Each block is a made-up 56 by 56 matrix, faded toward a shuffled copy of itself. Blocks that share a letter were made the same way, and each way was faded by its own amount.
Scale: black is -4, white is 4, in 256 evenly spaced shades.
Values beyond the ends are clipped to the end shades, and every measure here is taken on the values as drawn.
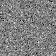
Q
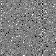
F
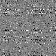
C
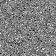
Q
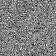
Q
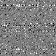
C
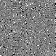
F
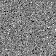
Q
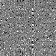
F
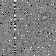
F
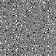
F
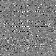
C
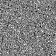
Q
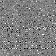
C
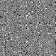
F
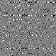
C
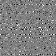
C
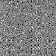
F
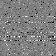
C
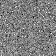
Q
